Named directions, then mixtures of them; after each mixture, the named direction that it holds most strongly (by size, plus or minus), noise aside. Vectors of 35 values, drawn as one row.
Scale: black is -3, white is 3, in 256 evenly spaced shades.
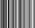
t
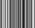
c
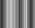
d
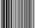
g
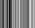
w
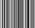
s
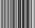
c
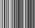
s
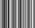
t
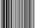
g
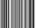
w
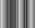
d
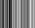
w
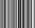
c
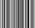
s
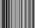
c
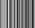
t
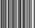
t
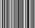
s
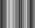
d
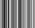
t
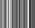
w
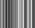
c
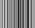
s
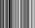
w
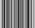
s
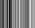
w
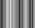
d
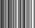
t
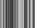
d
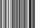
w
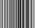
c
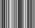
s
